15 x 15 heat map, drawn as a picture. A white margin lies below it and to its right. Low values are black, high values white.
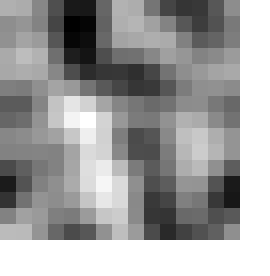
Odd rows or columns: none. Lone odd cells: none. Mirror symmetry: none. Histogram: bell-shaped.
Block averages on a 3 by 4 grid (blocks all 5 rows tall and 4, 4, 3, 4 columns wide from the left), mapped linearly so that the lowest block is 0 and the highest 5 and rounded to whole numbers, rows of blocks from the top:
3 0 3 2 | 3 5 1 4 | 2 5 1 2
